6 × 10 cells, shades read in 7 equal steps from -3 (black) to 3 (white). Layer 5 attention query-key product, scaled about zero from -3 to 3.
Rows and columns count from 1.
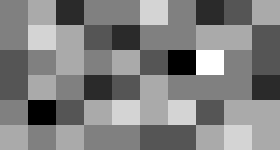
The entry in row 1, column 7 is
0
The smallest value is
-3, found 2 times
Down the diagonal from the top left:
0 2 1 -2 2 -1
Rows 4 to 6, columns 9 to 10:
0 -2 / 1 1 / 2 1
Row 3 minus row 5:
-1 3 2 -1 -1 -2 -5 4 -1 -2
